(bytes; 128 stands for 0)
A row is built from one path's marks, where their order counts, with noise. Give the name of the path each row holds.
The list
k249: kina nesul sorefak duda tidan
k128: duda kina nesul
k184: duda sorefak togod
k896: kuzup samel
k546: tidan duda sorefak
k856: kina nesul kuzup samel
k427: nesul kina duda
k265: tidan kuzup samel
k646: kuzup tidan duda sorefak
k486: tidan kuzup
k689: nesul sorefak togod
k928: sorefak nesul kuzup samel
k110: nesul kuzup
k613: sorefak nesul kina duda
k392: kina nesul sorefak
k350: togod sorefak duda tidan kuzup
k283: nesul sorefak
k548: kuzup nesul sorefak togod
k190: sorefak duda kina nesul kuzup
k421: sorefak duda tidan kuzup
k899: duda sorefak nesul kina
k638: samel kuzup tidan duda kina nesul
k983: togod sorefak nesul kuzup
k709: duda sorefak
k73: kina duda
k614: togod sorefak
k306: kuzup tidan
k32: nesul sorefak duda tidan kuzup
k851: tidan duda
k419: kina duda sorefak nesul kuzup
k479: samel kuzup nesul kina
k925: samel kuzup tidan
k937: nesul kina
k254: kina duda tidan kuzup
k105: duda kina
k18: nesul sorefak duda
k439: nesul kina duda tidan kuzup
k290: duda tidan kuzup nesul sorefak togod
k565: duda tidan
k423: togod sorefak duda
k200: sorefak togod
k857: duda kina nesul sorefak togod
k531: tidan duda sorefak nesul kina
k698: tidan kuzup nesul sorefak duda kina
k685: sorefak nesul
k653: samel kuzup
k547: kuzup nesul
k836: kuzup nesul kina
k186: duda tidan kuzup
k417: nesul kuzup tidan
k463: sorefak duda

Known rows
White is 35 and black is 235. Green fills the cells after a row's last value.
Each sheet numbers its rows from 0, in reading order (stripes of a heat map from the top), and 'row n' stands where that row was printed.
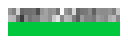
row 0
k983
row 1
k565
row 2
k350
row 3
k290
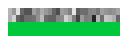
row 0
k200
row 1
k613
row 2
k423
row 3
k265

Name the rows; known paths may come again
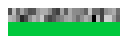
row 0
k937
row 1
k685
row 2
k899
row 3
k306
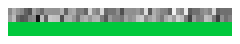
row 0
k613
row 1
k486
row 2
k184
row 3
k350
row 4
k186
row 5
k709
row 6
k423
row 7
k983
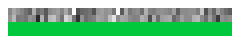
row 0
k190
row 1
k646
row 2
k614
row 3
k565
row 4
k857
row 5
k698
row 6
k290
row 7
k417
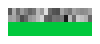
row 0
k439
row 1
k200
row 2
k265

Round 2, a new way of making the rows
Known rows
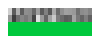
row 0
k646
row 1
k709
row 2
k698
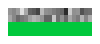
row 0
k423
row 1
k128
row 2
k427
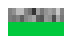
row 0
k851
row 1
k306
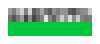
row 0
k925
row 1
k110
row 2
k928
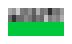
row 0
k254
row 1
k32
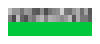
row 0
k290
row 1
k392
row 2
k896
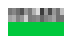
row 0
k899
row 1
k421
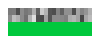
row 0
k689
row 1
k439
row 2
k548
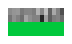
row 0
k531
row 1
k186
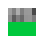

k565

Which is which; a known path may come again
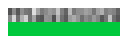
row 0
k613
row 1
k306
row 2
k836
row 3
k105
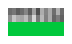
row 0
k18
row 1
k856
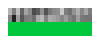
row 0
k186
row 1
k392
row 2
k653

